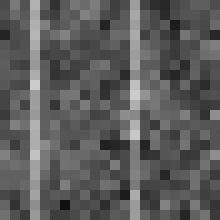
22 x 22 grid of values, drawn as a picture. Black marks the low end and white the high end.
Odd lines: columns 4 and 14. Histogram: skewed, a long tail of high values. Grain: streaks running down.
